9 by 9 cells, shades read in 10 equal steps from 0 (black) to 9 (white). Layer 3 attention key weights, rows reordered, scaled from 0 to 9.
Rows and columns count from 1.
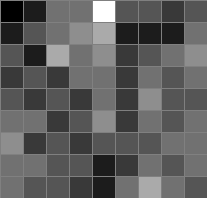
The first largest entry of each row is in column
5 5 3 4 7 5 1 1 7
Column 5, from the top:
9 6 5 4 4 5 3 1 1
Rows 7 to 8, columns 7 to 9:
3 4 4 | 4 3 4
